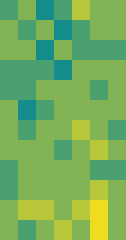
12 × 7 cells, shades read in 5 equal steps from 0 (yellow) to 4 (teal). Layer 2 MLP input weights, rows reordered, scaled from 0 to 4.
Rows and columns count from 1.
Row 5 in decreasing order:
3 3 3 2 2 2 2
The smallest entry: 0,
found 2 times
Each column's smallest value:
2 1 1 1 1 0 2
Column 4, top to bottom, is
3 4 2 4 2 2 2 3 2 2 2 1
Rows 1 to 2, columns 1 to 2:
3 2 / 2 3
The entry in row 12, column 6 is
0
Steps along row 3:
same up down up same same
